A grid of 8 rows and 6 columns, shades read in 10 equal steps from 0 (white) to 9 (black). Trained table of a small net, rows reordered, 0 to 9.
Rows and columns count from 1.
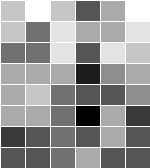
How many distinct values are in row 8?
3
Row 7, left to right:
7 6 5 6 3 6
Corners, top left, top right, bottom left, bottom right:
2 0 6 6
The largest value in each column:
7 6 5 9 6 7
